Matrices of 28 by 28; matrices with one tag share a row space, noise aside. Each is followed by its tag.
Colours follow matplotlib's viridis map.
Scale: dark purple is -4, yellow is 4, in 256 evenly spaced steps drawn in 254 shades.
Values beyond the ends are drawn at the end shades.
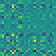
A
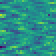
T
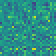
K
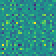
A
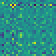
A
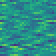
T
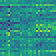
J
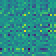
K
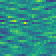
T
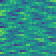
T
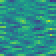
T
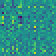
A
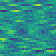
T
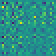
A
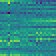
J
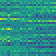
J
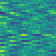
T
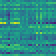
J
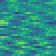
T
